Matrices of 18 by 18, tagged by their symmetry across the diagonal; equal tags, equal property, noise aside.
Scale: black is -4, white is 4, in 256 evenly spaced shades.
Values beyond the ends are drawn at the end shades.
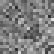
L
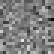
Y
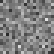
L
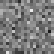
Y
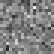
Y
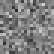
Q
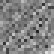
L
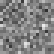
L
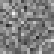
L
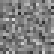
Q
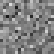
L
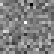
Y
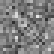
L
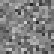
Y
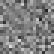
Q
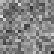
L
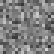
Q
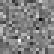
Q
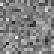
Y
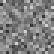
Q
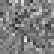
Y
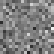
Q
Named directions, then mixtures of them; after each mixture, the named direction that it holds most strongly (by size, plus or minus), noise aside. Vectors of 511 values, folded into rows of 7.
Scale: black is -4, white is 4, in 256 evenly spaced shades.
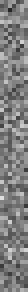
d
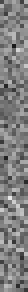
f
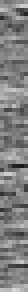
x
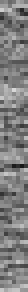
x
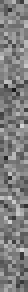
f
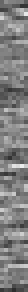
x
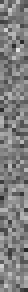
d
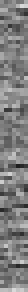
x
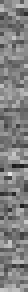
x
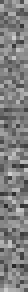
f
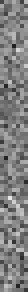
f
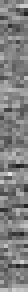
x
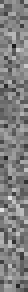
f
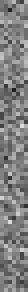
d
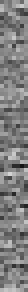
x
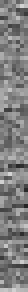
x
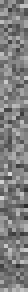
d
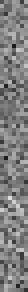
f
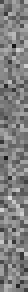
f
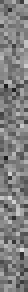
f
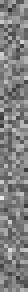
d
